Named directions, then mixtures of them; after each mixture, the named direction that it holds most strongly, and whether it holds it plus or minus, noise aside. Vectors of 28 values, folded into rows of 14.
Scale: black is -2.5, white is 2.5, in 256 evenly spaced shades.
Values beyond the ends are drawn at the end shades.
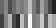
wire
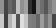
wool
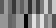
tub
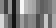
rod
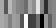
tub, minus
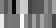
wool, plus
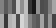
wool, plus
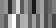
wool, plus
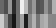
rod, plus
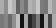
wire, minus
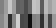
wire, minus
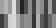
rod, minus
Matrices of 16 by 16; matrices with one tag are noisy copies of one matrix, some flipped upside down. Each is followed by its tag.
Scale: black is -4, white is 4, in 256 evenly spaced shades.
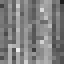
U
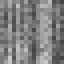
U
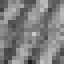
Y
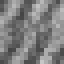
Y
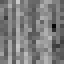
U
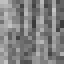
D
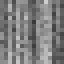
U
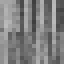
D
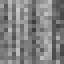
U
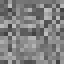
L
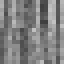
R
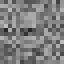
L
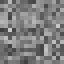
L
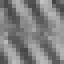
Y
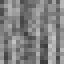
R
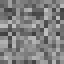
L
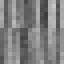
R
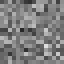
L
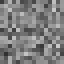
L
